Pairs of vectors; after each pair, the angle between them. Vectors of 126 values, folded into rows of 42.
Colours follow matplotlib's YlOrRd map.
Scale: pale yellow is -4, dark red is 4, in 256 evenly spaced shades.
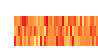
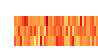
nearly parallel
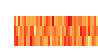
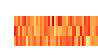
partly aligned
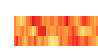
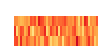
partly aligned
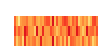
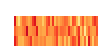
partly aligned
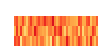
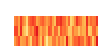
partly aligned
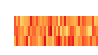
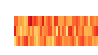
partly aligned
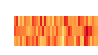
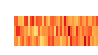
partly aligned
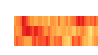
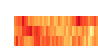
nearly parallel
